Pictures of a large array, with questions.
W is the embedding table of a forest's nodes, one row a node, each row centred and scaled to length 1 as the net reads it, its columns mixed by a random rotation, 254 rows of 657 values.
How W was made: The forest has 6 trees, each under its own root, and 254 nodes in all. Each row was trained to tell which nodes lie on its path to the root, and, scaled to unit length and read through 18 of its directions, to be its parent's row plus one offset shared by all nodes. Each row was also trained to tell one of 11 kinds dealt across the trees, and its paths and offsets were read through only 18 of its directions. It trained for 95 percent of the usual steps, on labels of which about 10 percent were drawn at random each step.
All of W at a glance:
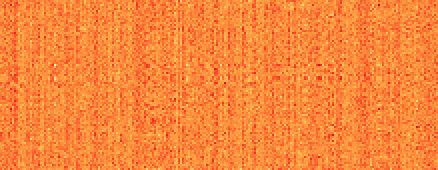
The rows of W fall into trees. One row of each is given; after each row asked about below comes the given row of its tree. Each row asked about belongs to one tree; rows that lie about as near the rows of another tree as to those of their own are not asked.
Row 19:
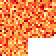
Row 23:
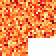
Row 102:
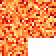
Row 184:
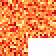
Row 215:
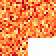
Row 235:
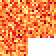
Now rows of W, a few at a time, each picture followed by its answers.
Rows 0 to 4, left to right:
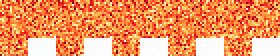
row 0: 215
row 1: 19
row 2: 102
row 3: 215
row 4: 235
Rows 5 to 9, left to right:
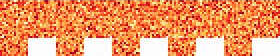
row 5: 215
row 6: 235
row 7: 184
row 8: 235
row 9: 184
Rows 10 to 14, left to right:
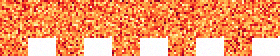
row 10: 215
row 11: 19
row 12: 23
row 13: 184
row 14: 184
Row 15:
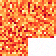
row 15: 215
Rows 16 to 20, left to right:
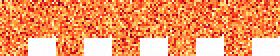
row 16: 102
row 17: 235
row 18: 184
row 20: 19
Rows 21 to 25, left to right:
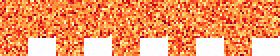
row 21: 235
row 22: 184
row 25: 102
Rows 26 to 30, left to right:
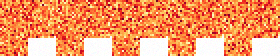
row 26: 184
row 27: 102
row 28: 23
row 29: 235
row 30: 235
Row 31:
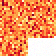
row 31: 235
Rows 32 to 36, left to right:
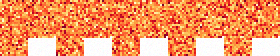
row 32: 215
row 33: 215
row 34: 19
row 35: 102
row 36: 235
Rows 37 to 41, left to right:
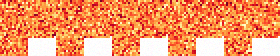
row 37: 23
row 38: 23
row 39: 215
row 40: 102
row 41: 184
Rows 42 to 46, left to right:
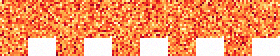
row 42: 23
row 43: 23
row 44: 215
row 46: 215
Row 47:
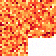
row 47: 215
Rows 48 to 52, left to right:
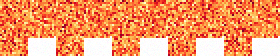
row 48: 19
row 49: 19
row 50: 235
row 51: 215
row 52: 19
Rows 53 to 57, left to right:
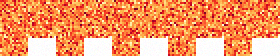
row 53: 235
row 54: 184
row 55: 19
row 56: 215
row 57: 19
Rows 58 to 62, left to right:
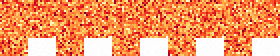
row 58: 19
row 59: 184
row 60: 215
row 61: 215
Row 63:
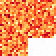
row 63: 215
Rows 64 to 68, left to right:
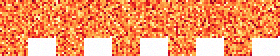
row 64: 102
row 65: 19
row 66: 19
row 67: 235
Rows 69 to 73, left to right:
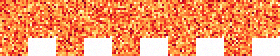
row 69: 235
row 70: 19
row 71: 23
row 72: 23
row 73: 19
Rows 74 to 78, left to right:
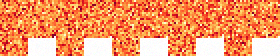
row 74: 19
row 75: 184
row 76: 102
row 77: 215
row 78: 215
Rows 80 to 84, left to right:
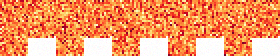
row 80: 19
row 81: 102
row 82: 19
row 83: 184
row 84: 215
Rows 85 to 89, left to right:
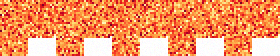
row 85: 235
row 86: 23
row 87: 19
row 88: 102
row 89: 215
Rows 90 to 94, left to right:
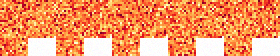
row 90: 19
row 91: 102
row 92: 184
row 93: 102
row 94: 235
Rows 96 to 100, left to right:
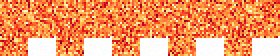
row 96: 19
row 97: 102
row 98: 215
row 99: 184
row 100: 235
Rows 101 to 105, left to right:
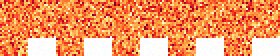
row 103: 235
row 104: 19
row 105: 102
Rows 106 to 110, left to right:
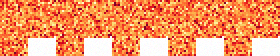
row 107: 19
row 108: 235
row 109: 23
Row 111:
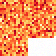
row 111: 235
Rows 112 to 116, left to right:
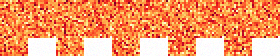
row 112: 19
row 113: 235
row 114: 19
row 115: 215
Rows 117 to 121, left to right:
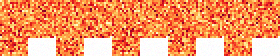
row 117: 215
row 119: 215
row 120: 19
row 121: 102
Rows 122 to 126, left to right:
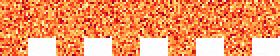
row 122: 215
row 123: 235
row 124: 235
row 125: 102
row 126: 235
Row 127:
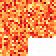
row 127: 235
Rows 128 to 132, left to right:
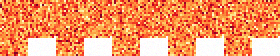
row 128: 184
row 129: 23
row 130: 23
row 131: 235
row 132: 102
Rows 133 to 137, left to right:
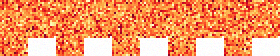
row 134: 19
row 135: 102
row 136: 23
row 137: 215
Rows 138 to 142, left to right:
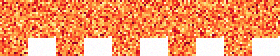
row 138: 19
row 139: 215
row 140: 102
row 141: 215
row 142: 19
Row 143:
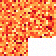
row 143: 23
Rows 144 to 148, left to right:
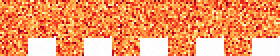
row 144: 19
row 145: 215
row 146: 19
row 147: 102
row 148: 102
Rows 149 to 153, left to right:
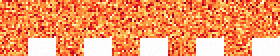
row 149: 23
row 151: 23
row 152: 19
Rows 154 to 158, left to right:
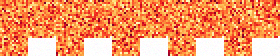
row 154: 235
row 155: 23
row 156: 215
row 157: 215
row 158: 19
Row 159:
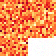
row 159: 102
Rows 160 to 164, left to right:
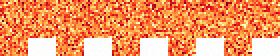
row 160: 102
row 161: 215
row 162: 23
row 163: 19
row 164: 184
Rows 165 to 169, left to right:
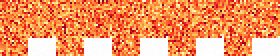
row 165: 102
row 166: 102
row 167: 19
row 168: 102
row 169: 215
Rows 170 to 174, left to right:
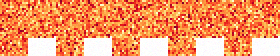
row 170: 19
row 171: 215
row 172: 19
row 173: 102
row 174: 235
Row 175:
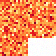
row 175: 215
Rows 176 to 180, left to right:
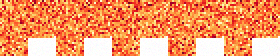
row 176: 102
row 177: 102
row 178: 19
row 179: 19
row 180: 23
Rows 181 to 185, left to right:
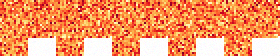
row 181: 235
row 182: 235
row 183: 102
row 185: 102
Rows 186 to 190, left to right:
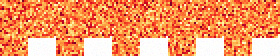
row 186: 215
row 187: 215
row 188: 19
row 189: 235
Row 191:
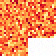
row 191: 23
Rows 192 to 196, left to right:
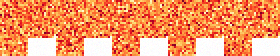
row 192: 235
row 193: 215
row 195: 19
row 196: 215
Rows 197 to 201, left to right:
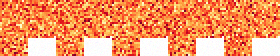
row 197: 184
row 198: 235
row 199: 23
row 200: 102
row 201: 215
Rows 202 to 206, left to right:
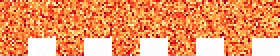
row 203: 184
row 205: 19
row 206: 102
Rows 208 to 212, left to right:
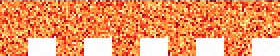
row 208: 184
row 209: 102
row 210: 215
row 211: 23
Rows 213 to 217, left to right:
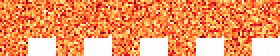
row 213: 102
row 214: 235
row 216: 102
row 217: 184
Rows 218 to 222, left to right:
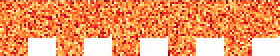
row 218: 23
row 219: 235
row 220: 184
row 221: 19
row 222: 102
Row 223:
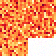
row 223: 235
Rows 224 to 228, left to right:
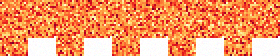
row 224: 184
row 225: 102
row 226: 19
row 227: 215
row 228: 23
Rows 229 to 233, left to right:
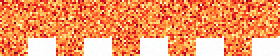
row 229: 19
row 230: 215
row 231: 102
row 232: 235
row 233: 215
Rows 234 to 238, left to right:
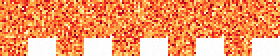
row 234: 235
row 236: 23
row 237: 19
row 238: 102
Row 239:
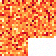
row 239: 215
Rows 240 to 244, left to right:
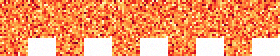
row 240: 215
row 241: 23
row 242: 102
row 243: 19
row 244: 19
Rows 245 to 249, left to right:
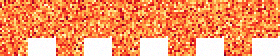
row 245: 215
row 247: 215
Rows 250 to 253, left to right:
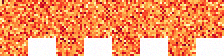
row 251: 102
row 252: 102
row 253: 215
